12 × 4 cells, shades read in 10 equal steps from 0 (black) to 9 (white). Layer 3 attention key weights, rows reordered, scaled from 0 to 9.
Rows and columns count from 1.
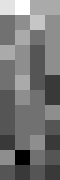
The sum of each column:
49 55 50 45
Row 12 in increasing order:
2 2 3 3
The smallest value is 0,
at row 11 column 2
